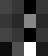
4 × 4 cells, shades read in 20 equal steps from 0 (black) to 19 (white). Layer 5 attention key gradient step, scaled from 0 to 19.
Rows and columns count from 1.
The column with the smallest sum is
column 4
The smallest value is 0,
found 2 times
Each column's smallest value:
1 3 0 2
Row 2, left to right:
4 3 10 3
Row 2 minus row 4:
3 -3 -9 1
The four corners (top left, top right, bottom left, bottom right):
5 4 1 2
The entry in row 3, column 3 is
0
